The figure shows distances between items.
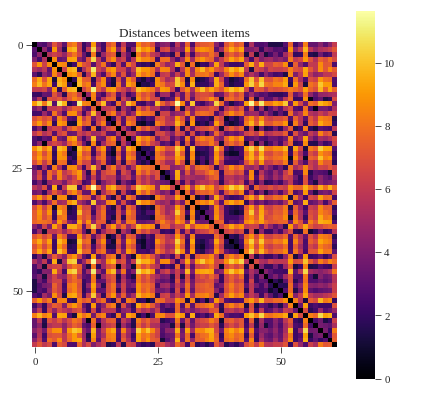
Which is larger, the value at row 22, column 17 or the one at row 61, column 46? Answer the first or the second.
the second
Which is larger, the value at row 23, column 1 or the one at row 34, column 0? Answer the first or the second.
the first
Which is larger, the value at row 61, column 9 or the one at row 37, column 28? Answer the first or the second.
the first
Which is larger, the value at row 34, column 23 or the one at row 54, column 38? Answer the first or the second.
the first
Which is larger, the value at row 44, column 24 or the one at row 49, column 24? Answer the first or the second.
the first
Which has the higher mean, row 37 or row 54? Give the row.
37
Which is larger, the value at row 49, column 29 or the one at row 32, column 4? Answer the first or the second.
the second
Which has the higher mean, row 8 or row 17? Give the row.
8
